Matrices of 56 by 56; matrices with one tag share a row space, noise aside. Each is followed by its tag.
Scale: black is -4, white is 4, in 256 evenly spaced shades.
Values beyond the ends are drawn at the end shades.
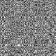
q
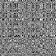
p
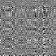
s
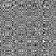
s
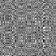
s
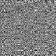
q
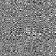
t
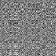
p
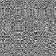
q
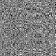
t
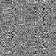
s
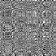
s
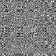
q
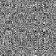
s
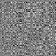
t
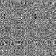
q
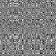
p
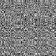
q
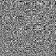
t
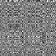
p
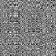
p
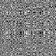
t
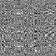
q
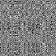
p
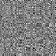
t
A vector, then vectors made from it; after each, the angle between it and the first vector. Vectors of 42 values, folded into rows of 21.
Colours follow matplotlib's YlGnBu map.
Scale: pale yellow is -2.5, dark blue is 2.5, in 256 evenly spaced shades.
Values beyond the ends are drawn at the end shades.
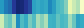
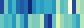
partly aligned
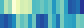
nearly opposite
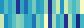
partly aligned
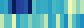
nearly parallel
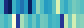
partly aligned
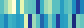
partly opposed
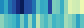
nearly parallel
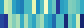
orthogonal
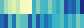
nearly opposite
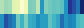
nearly opposite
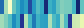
orthogonal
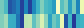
partly aligned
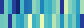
partly aligned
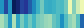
nearly parallel
